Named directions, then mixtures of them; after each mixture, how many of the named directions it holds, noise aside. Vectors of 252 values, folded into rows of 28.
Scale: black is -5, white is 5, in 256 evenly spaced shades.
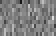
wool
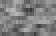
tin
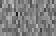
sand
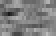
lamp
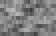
one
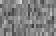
two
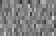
two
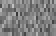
two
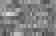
two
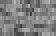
three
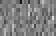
one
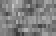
three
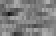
one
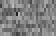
two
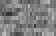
two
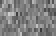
two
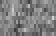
three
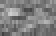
two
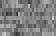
three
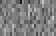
one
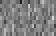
one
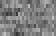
three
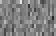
one
